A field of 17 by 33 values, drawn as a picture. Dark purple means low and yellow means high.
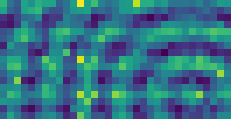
Mirror symmetry: none. Odd rows or columns: none. Average level on the scale: 40%. Slope: none. Rings: centred on the bottom right. Stripes: horizontal, repeating 4 times.
